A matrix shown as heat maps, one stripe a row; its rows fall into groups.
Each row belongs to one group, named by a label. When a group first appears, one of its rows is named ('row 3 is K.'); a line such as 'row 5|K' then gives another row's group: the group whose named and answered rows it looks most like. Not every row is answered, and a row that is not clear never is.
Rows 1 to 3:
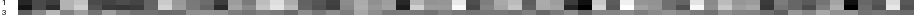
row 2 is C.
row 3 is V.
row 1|C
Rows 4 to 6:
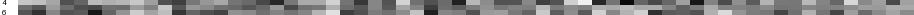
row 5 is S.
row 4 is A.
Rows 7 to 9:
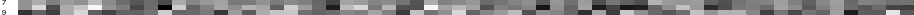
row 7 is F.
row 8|F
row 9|C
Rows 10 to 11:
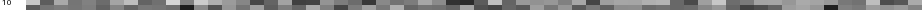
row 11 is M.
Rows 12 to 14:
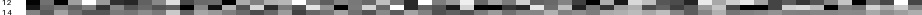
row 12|C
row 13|M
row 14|S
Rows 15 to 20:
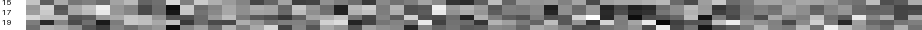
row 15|S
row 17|F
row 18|A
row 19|S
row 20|V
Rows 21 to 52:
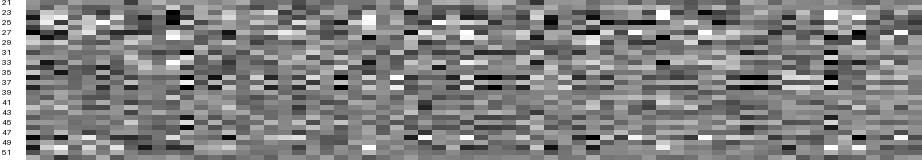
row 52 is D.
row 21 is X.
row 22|S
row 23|V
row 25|F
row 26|V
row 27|C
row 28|D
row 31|M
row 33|D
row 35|D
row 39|V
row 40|S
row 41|F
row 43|X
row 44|M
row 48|C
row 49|F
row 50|V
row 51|V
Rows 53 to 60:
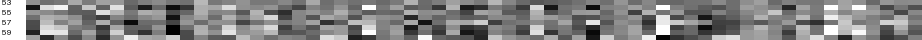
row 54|V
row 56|V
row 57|F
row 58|V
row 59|V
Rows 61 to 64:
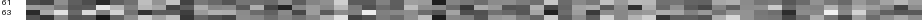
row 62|A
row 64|S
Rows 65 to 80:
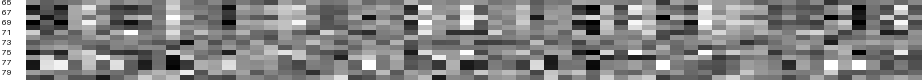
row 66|C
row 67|C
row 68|D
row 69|C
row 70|C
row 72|D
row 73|M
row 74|V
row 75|C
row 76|F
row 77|V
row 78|V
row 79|X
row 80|S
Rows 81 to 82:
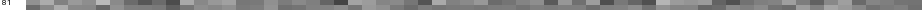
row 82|V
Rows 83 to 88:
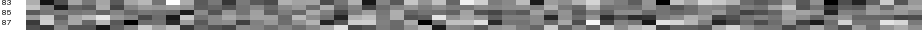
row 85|M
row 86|F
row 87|F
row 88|S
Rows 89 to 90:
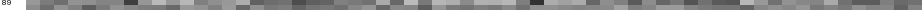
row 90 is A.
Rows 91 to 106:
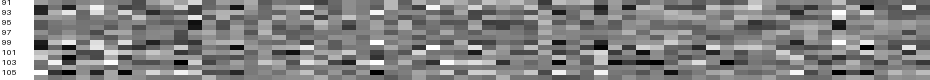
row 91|X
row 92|C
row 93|V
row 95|M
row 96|M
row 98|V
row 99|V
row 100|C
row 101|A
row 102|D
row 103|F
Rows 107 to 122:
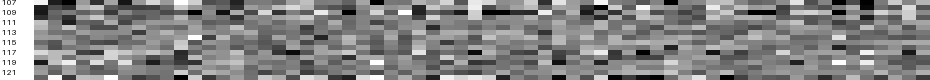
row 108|C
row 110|C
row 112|A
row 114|X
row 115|S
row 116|D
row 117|A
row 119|V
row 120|A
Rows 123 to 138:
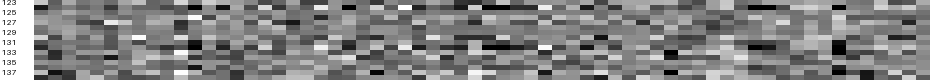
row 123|S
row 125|V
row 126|X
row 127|A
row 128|V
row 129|V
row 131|M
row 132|M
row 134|S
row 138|C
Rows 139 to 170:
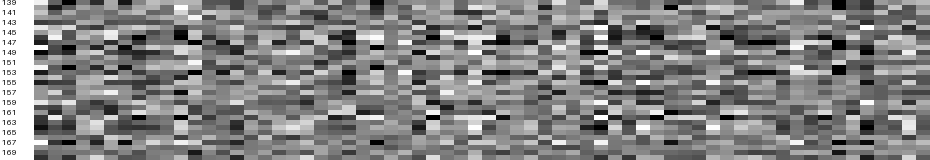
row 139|D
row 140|D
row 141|S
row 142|X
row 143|C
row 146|F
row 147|M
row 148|D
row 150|F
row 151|X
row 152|D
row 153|M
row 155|C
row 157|F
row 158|X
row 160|S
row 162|F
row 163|C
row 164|C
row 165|C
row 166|A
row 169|M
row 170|C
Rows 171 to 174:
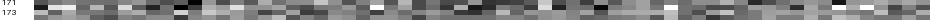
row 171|M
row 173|S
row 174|V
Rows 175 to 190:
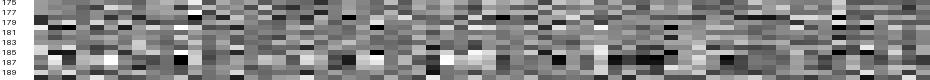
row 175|X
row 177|X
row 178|M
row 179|V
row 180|D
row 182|D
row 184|A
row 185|D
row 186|F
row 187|F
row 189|A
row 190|C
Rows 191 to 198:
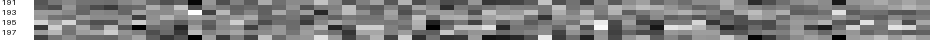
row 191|M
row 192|S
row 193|X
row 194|X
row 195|A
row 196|F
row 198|M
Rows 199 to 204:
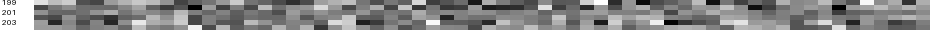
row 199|A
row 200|M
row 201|D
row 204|X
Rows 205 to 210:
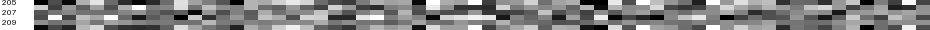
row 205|C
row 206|S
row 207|M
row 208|F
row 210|C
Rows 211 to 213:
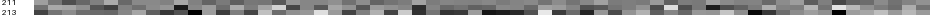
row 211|D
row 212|V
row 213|M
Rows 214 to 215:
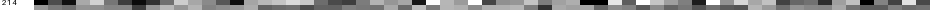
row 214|C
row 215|X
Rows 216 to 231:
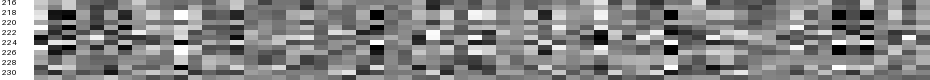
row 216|A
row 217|A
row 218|D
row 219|D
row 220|A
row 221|D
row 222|S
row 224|V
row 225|D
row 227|S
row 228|S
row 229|V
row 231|F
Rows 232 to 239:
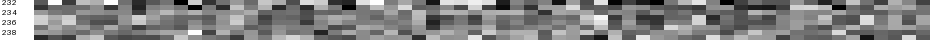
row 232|F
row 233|M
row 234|X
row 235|A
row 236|A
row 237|F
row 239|C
